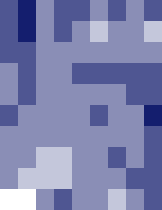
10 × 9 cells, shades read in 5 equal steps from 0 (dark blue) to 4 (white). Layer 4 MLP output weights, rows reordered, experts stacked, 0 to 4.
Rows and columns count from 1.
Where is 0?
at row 1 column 2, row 2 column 2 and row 6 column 9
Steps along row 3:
same up same same same same same same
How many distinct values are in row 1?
3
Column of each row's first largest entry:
3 6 3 1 1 2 1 3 2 1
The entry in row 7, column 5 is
2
